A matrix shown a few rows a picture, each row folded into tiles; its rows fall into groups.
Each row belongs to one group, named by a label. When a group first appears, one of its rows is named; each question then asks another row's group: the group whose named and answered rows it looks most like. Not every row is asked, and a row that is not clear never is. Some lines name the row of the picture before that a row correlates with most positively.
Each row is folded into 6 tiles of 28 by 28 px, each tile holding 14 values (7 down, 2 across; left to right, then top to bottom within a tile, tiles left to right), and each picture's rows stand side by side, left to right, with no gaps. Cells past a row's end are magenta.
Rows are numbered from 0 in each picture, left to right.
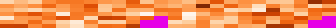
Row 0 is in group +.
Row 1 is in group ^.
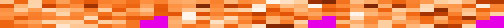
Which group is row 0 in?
+
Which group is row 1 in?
^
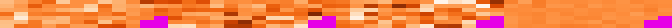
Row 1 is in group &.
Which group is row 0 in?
^
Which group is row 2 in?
^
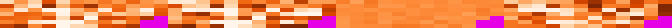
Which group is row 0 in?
+
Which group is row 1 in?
+
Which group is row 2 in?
&
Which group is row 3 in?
+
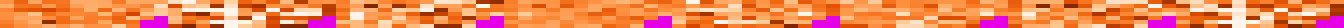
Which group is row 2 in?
^
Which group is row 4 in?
+
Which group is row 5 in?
+
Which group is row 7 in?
+
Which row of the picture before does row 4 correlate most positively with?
1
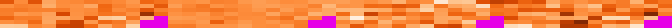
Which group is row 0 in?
&
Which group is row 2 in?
^
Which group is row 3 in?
&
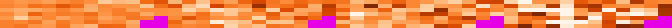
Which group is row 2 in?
^
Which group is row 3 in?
+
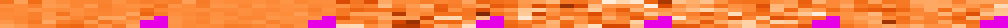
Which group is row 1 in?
&
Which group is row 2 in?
&
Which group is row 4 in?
+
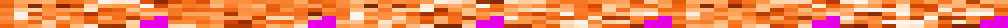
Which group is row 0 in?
^
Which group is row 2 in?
^
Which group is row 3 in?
+
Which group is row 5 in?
+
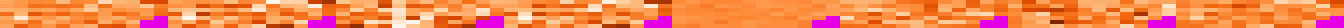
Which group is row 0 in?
^
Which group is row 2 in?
+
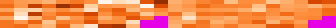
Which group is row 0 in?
^
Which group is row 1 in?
^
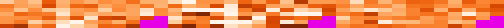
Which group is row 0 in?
+
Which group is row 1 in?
+
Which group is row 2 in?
+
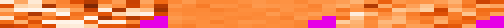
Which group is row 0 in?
+
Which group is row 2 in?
^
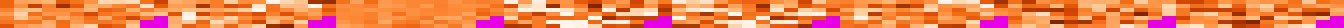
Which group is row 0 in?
^
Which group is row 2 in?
&
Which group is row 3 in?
+
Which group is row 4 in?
+
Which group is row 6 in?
&
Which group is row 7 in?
&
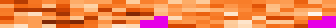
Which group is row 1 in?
+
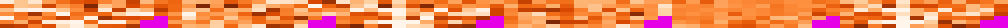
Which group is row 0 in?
+
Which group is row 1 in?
^
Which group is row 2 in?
+
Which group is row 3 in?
&
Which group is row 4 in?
&
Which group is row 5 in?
+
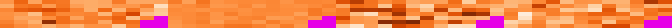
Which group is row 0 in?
&
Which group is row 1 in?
&
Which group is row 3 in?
^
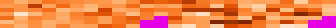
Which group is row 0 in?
^
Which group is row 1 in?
&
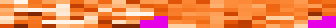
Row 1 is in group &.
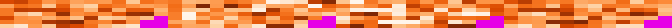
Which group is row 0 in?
&
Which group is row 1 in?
^
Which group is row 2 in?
+
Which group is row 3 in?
&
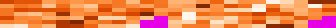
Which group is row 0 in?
&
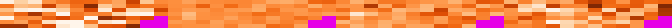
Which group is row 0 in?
+
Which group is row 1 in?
^
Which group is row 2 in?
^
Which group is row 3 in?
+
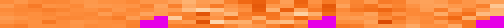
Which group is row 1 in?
+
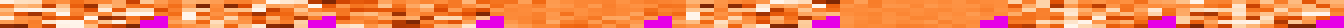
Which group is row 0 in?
+
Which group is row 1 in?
^
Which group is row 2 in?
&
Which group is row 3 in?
&
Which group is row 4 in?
^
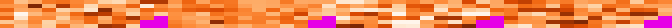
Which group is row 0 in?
^
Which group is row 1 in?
&
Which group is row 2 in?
+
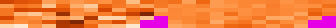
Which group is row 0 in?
&
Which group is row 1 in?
&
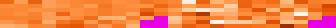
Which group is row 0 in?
&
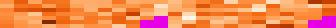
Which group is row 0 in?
&
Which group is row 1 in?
^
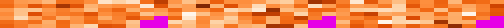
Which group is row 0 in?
^
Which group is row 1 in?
^
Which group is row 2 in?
+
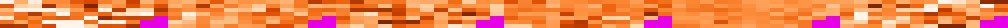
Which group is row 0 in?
+
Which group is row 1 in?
^
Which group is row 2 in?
&
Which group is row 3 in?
&
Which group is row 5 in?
^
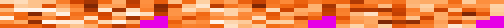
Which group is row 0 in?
+
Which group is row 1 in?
+
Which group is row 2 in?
&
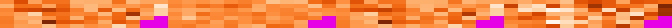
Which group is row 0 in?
&
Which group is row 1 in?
^
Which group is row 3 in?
+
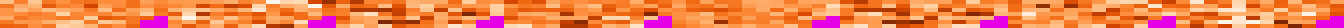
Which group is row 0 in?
+
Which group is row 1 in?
^
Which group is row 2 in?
&
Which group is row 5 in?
&
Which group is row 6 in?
^
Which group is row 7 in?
+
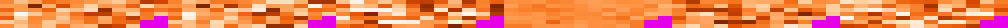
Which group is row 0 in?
^
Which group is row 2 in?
+
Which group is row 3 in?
&
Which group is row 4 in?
&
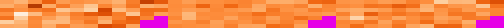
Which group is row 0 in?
^
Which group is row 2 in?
^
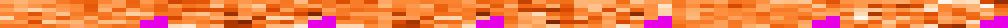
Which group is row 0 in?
+
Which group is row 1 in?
&
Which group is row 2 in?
&
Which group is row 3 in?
&
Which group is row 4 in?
^
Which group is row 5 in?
^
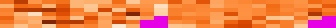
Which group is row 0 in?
&
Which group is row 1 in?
&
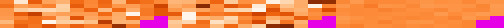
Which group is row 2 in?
&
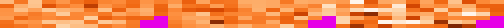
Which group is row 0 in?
+
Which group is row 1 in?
&
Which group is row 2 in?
+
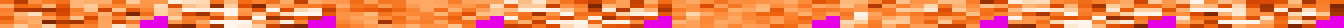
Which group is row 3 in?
+
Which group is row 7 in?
+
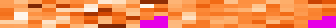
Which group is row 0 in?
^
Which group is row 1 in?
^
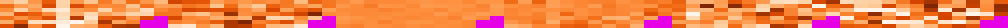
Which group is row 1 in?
&
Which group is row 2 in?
&
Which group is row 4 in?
^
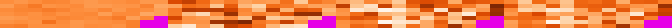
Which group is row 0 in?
&
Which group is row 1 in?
&
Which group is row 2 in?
+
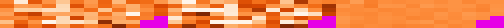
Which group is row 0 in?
+
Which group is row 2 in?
&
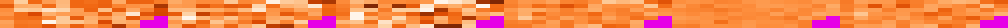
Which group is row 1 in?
^
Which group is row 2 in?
^
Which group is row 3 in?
^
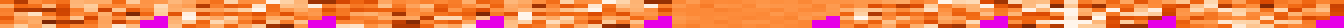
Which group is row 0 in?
&
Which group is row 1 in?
^
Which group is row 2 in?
&
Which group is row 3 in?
^
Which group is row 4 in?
&
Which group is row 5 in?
^
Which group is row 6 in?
+
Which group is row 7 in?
+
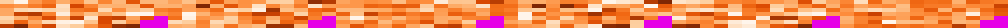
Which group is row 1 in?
^
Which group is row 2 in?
^
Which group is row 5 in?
+
